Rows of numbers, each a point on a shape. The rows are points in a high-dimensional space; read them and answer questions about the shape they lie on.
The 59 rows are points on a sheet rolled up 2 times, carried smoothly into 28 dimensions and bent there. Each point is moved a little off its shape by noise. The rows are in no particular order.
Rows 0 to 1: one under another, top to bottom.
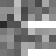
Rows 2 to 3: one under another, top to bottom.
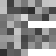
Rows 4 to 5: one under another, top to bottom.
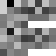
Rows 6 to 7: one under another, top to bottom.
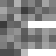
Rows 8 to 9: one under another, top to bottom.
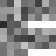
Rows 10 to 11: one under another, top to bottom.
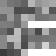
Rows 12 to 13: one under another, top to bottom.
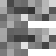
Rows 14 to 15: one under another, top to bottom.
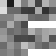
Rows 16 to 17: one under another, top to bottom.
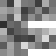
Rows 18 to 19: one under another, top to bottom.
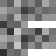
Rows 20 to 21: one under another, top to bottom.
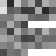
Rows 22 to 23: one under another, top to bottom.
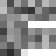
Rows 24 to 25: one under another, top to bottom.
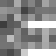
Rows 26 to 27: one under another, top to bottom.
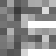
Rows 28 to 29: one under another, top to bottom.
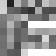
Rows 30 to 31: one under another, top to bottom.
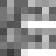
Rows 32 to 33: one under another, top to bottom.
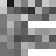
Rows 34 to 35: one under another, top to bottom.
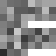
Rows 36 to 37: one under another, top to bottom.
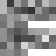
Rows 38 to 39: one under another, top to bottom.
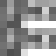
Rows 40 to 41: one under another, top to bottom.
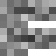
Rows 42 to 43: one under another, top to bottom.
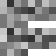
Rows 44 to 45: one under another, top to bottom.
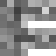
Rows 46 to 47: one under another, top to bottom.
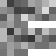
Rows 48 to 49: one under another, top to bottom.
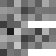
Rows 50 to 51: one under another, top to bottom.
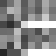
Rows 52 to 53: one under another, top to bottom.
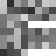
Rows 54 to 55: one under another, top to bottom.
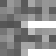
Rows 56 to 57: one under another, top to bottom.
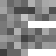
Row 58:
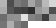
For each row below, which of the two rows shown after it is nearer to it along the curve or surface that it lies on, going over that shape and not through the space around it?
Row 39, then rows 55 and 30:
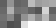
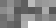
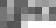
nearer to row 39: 30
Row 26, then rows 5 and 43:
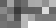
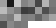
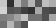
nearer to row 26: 43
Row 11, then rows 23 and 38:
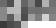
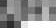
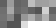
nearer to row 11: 23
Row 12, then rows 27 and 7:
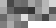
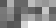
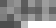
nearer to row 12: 27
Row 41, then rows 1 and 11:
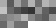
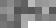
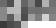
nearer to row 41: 1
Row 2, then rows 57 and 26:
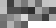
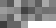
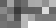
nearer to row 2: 26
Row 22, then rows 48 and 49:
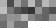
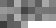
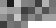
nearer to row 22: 49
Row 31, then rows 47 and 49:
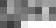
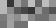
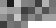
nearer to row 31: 49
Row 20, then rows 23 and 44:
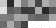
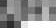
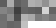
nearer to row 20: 44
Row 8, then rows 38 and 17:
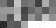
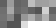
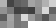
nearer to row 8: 38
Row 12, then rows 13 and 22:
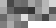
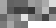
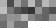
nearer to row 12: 13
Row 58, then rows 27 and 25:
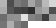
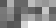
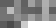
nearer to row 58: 27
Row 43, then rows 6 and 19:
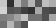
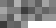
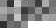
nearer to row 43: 19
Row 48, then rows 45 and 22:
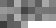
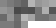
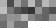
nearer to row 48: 45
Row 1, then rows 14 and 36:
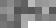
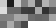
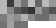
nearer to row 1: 36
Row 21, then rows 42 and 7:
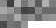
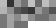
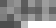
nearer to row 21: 7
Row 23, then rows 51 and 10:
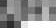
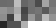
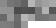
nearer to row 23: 51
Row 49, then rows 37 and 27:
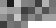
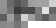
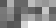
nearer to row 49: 27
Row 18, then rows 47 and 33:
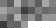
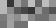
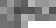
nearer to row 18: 33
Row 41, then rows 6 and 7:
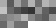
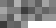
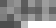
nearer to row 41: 7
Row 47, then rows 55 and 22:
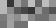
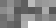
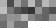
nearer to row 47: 22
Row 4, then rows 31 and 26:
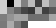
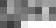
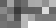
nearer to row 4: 26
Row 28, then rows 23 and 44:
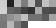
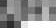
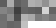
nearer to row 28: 44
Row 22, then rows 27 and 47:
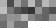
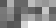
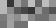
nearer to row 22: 47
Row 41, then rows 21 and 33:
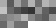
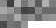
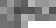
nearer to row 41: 33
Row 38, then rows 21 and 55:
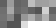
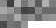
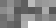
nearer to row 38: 55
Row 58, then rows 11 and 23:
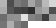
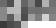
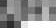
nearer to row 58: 23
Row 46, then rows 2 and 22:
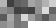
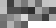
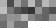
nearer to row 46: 2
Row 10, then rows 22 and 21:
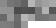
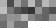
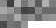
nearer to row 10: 22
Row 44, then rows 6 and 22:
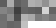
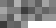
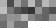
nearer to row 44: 22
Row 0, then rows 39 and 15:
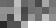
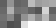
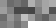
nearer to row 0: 39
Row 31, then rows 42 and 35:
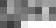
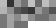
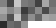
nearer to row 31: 35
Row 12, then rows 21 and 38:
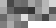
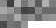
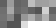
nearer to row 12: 38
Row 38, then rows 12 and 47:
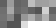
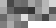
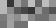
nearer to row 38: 12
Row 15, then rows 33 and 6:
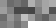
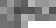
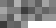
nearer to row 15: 33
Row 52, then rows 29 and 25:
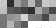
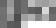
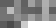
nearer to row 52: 29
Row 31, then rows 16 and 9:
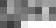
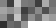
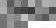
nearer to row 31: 16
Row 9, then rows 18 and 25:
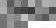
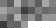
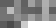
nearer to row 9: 25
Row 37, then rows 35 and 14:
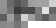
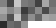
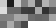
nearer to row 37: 14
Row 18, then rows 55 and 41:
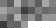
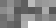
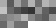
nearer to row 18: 55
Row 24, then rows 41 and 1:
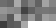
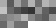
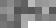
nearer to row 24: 1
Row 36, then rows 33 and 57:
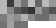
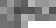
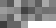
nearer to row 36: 33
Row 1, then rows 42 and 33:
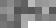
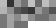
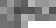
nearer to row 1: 33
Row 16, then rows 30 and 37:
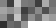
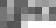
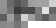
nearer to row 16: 30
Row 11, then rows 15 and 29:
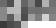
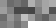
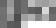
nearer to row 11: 29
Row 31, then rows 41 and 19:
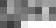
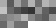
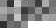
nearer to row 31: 19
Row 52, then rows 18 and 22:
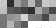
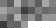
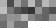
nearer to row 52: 22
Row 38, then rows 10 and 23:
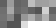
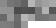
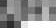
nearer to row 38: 23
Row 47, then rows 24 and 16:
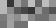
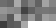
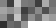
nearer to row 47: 16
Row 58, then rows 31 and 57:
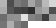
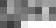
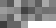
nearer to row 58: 31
